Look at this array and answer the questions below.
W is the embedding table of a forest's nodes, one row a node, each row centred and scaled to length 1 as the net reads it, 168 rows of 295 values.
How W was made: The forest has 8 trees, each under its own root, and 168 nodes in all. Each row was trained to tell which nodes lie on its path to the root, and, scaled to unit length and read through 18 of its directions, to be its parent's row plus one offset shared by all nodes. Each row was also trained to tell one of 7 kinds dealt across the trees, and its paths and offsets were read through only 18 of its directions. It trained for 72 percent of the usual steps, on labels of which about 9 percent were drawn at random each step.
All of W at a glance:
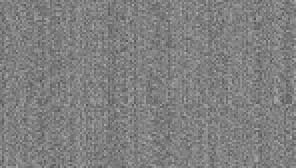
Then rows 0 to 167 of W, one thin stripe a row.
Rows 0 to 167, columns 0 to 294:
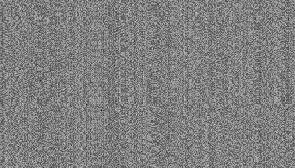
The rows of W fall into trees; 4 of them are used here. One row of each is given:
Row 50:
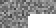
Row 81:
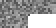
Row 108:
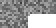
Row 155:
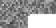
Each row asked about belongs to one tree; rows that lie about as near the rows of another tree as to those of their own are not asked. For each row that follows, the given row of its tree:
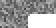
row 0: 81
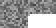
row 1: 108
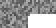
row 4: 108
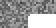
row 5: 108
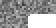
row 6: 81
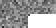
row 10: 81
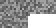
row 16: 50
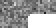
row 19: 50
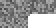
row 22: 81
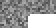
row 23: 108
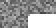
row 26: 108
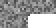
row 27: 81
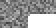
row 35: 108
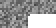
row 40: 108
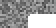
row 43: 108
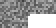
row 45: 50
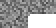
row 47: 108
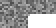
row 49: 108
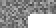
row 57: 81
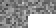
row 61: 108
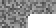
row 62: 155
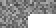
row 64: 81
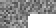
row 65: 81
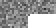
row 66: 81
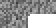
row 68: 108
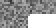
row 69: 108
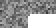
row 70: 50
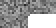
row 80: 81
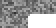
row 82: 50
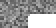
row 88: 108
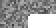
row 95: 81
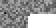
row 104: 155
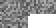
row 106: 50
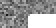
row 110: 108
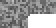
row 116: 155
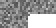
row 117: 81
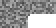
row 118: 155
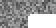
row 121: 108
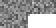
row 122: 108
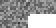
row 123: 50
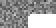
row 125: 81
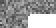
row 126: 50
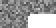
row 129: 155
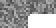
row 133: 81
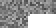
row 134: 108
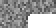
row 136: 81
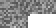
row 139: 81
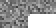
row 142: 108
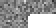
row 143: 81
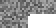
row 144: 50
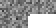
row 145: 108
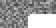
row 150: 81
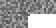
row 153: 81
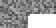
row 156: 108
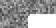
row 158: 155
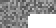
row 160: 50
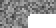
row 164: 50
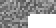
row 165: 50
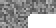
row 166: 81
